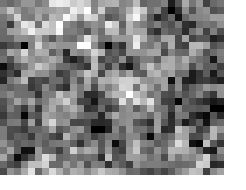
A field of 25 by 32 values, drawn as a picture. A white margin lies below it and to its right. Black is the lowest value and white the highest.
On average the colour sits 50% of the way up the scale. No regular stripes run through it. The values follow a bell shape. Neither half mirrors the other.
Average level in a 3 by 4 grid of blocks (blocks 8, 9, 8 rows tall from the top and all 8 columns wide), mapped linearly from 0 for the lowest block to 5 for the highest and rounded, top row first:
4531 / 2240 / 2222
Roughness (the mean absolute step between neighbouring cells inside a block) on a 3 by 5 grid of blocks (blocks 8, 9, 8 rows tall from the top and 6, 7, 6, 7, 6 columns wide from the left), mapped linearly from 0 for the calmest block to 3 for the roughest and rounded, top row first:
1 1 1 1 1 | 0 0 1 1 0 | 1 1 1 0 3
